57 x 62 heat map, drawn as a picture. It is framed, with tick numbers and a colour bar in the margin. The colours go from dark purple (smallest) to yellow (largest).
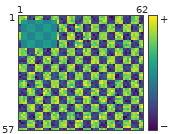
Grain: checkered. Slope: none. Calmest part: top left. Odd patch: calmer, in the top left. Histogram: two levels. Average level on the scale: 50%.
